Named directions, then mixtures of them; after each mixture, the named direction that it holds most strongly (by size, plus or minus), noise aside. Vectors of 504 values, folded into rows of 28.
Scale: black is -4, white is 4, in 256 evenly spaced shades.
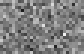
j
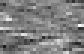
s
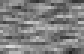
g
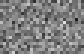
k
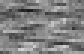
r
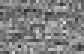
k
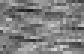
r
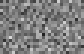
k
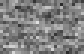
g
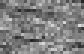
s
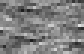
s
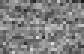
k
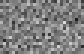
k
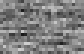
r
